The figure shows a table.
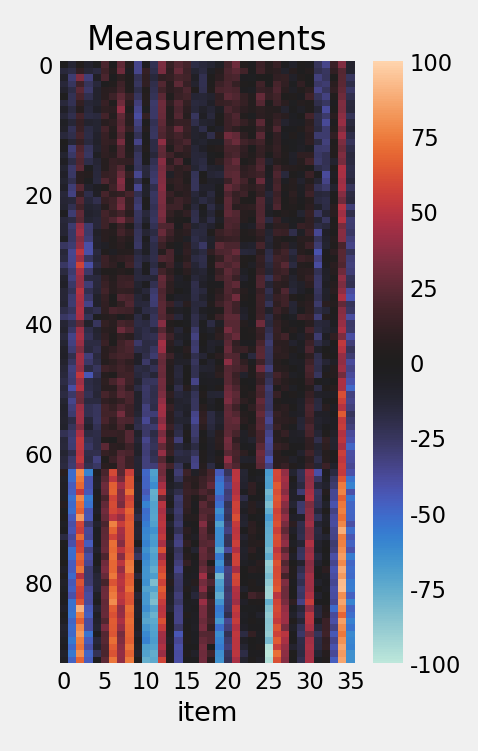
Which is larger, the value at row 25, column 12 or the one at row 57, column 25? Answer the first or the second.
the first
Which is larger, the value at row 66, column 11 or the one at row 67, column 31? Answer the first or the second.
the second
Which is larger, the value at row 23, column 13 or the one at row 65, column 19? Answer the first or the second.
the first
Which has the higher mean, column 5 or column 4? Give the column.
5
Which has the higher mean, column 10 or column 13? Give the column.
13
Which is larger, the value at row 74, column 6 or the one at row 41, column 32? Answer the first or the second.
the first
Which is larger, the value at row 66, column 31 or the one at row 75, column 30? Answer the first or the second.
the second
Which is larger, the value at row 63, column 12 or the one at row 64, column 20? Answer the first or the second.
the first
